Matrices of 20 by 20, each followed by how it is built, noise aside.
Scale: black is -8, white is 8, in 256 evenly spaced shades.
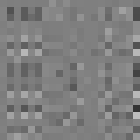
low rank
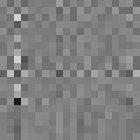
low rank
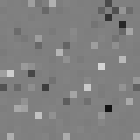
sparse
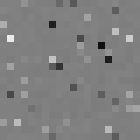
sparse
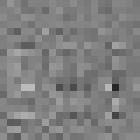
low rank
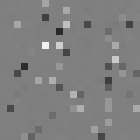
sparse
